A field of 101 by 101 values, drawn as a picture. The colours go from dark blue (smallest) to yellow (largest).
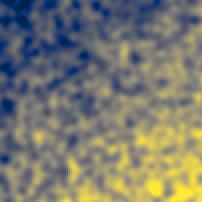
Slope: up to the bottom right. Grain: blotchy. Ninth with the lowest average: top left. Lone odd cells: none. Ninth with the highest average: bottom right. Stripes: none. Mirror symmetry: none.
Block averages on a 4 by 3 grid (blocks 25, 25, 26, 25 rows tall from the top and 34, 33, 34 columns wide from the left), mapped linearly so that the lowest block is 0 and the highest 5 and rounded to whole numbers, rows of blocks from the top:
012
123
234
345
